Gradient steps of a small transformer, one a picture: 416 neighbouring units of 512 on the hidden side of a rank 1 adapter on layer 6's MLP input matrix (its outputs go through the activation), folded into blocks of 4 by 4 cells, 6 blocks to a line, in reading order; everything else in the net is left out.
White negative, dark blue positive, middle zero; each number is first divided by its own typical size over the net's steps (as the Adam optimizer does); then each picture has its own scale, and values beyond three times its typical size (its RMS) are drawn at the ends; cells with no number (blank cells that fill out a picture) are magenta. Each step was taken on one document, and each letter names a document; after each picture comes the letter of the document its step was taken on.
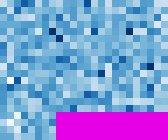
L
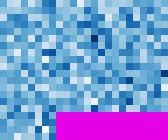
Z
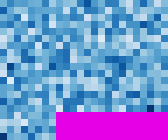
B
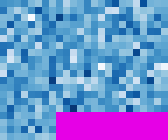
B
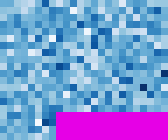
Z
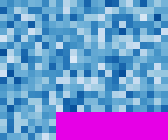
B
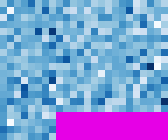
L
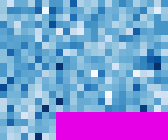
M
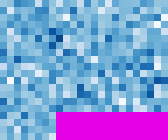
L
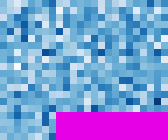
Z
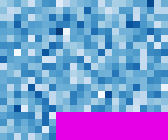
Z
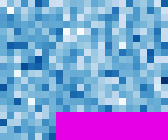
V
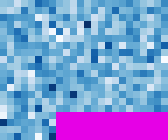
V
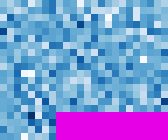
Z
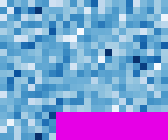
L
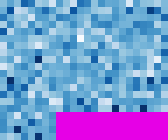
M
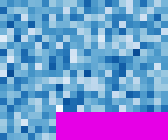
B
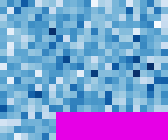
M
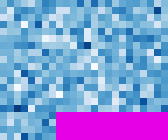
Z
